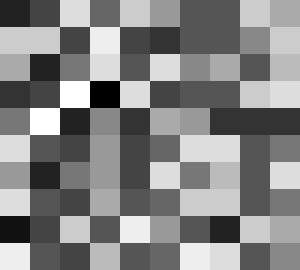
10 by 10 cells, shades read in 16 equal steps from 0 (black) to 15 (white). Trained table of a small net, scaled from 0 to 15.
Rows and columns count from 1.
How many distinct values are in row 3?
7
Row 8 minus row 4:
10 1 -11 10 -8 2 7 7 -7 -6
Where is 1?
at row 9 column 1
